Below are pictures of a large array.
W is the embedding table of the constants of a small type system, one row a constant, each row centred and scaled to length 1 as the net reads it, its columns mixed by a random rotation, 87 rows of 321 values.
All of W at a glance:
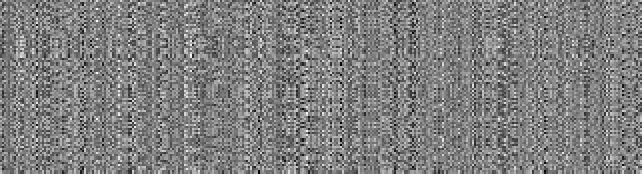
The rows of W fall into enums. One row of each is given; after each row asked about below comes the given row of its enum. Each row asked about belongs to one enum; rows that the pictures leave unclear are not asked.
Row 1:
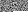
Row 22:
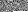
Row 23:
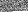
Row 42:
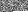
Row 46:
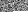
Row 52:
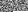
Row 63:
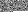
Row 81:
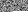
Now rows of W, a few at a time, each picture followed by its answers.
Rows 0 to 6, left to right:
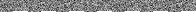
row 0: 23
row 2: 46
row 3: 42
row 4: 23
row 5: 63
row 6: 46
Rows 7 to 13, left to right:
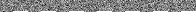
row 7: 42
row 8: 81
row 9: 63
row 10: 23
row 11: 63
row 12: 46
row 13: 63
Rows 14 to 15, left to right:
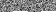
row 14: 81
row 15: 46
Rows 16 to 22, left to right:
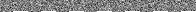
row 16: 1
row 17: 42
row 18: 52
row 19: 23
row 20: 22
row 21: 46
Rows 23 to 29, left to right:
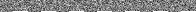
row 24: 52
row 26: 52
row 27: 22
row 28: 22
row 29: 81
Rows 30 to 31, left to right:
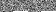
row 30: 42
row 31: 63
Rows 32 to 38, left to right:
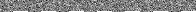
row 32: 63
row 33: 46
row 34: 42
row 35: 22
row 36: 23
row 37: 63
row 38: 42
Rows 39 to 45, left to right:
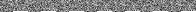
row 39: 52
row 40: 23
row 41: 63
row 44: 81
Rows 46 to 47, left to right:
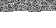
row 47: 42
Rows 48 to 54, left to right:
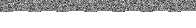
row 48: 46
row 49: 63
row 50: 81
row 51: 63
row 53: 42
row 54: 63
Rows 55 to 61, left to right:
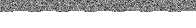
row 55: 1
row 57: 42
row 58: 81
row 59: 23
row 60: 81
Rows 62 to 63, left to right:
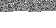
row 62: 46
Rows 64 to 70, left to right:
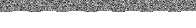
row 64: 81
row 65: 42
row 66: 81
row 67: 42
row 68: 52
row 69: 63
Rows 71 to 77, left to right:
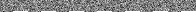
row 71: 42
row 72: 63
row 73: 52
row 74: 81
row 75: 46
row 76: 23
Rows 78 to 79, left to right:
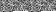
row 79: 42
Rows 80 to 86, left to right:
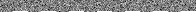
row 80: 23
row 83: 1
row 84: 46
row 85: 81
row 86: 81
